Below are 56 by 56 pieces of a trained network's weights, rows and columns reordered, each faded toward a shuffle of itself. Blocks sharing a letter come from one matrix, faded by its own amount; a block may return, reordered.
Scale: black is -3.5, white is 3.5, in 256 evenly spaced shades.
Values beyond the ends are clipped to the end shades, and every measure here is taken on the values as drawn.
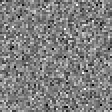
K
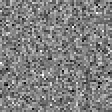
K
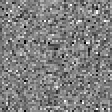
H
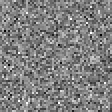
K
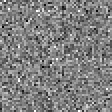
K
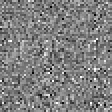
H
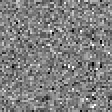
H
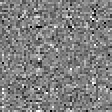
H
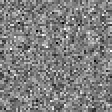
K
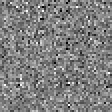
H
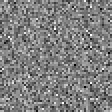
K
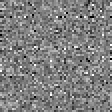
H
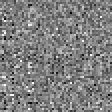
H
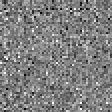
H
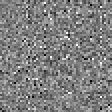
H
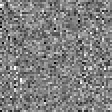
H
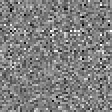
H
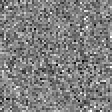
K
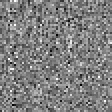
H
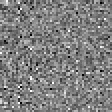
H
